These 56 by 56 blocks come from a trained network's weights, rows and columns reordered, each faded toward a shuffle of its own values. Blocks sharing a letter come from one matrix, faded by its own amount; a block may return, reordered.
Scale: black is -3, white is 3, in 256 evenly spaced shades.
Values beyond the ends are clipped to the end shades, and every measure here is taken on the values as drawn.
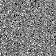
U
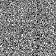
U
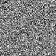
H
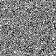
U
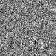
H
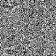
H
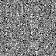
U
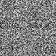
H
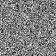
H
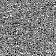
U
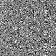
U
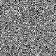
H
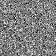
U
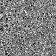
U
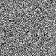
H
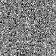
U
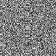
H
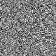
H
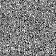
U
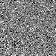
U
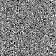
U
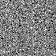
U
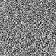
H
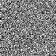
H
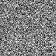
H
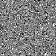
U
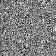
U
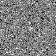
U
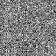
H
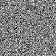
H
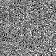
U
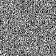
U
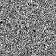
H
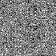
U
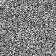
H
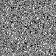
U
